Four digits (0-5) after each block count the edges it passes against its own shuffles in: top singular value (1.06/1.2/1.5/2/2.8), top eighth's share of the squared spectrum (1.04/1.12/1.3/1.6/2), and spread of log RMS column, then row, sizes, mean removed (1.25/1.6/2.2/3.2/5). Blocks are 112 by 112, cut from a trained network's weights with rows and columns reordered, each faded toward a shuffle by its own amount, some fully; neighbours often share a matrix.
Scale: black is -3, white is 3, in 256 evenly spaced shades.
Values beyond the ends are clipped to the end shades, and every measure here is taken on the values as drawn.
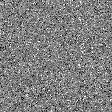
0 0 0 0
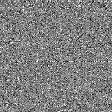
3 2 0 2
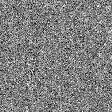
2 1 0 0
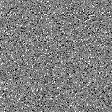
3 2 0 1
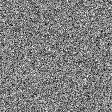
0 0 0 0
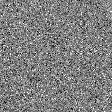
3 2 0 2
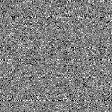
4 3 1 3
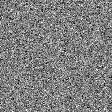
2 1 0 0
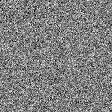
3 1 0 0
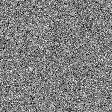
0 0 0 0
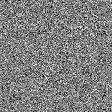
3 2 0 1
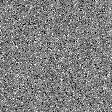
2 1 0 0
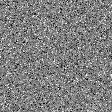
1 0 0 0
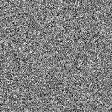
3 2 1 1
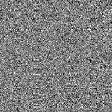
4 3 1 2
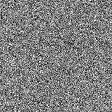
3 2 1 0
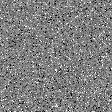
2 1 0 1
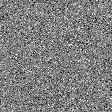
2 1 0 1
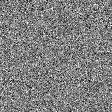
2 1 0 0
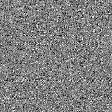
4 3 0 2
